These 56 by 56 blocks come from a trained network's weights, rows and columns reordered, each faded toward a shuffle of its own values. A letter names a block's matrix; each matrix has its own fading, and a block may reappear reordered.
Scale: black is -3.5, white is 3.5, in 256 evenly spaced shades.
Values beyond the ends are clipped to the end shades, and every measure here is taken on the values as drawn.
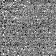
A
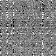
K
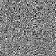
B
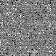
A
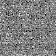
A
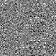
B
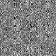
B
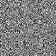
B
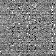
K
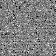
A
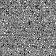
A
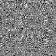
B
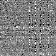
K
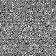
A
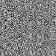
B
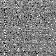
A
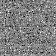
A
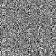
B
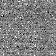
A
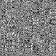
B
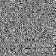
B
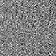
B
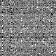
K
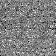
A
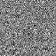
B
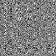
B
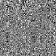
B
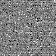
A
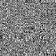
B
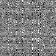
K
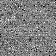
A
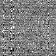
K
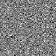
B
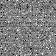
A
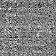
K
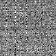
K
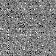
A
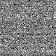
A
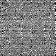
K
